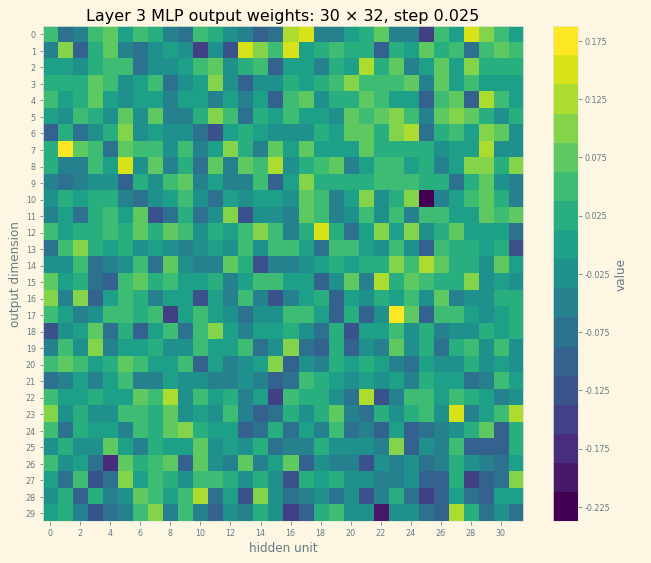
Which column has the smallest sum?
25
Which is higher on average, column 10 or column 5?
column 5
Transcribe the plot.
Title: Layer 3 MLP output weights: 30 × 32, step 0.025
x-axis: hidden unit, ticks 0 2 4 6 8 10 12 14 16 18 20 22 24 26 28 30
y-axis: output dimension, ticks 0 1 2 3 4 5 6 7 8 9 10 11 12 13 14 15 16 17 18 19 20 21 22 23 24 25 26 27 28 29 (0 at the top)
Colour bar: value, ticks -0.225 -0.175 -0.125 -0.075 -0.025 0.025 0.075 0.125 0.175
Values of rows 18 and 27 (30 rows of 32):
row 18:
-0.125 -0.025 0 0.075 -0.075 0.025 -0.1 0 0.05 -0.075 0.05 0.1 0 -0.05 0 0 0.025 -0.025 -0.075 0.025 -0.125 0 0 0.05 -0.025 0.025 -0.05 -0.025 -0.025 0.025 0 0.025
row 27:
0 -0.075 0.05 -0.125 -0.075 0.1 0 0.05 0.025 -0.025 0.05 0.05 0.025 -0.025 0.025 -0.025 -0.125 0.025 0 0.025 -0.025 -0.025 -0.05 -0.05 -0.025 -0.1 -0.1 0.025 -0.15 -0.1 -0.075 0.1
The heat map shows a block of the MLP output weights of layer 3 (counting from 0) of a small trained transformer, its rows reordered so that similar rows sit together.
